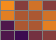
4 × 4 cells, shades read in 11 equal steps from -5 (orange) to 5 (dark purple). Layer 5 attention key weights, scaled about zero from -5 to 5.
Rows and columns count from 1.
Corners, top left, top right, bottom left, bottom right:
-5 1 4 1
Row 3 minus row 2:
8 0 0 -1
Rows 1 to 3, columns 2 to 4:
1 -3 1 / -1 -1 -3 / -1 -1 -4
